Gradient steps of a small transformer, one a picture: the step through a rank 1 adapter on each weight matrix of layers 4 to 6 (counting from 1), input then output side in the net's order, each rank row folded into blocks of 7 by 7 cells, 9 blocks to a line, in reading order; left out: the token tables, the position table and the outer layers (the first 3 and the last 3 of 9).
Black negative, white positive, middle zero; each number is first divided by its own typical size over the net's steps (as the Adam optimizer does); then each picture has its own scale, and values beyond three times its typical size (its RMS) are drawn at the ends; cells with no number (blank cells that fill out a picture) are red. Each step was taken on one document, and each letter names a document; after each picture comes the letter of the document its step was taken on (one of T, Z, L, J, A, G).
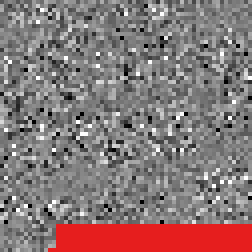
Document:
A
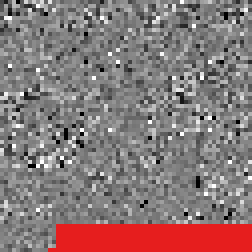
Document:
A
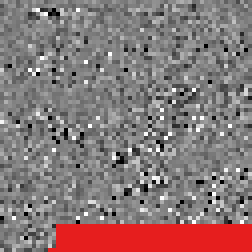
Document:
A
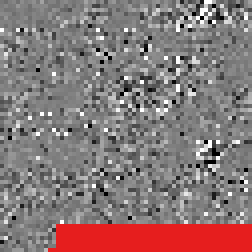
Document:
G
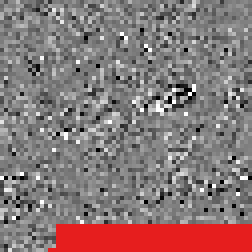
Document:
A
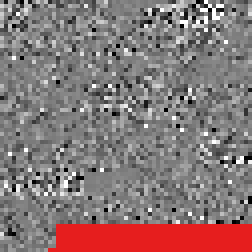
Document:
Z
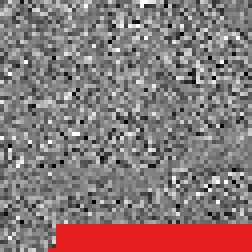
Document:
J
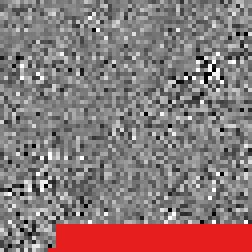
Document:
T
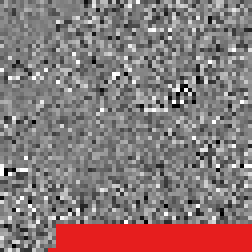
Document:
T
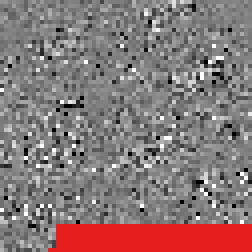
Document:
A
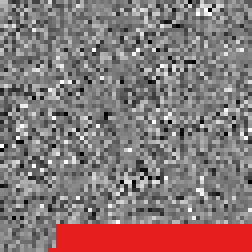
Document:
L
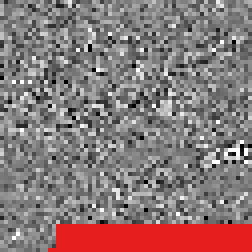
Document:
L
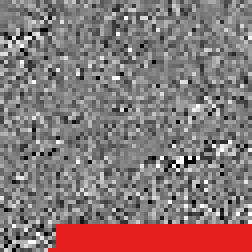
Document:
T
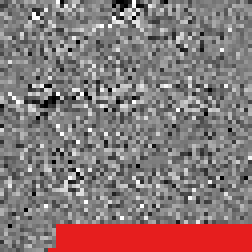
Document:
Z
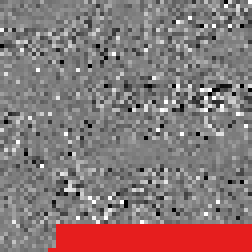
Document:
G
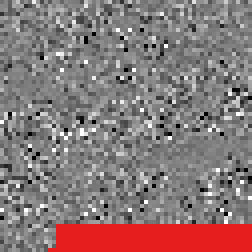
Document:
A
